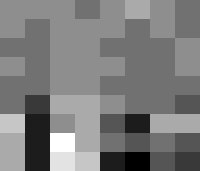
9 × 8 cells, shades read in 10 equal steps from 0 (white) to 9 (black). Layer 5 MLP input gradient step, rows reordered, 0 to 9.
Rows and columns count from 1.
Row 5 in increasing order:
4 4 5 5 5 5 5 5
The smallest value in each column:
2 4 0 2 4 3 3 3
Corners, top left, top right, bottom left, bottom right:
4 5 3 7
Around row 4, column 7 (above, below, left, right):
5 5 5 4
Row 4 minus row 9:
1 -3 3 2 -4 -4 -1 -3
